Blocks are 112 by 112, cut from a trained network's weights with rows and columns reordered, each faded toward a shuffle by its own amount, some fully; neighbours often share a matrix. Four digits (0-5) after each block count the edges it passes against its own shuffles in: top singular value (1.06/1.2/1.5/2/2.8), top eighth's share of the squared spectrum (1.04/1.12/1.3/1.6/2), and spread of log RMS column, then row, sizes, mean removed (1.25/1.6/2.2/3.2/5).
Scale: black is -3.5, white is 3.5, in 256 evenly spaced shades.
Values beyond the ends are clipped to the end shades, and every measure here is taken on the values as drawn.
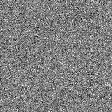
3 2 0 0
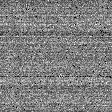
4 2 0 2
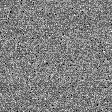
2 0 0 0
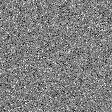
2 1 0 0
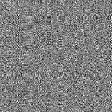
4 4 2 2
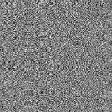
4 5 3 2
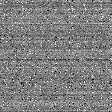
3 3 2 1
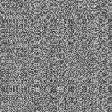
4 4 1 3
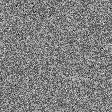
1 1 0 0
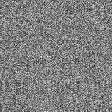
4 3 0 1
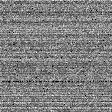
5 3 1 2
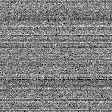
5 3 0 3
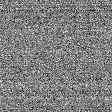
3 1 0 1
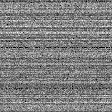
5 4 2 3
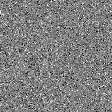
3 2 1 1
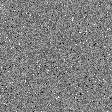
0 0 0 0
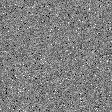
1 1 0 0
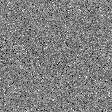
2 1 0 1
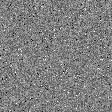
0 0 0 0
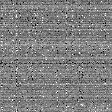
4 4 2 1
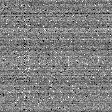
4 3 2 1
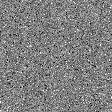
1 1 0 0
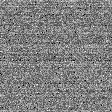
3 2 0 1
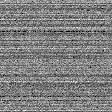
5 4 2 3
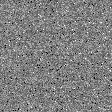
0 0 0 0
